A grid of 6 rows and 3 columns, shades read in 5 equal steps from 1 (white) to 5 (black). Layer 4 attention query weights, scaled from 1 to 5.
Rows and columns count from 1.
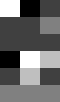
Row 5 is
4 2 4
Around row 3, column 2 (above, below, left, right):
4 1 4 4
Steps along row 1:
up down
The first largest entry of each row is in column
2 1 1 1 1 1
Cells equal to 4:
8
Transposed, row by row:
1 4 4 5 4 3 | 5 4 4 1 2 3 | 4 3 4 2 4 3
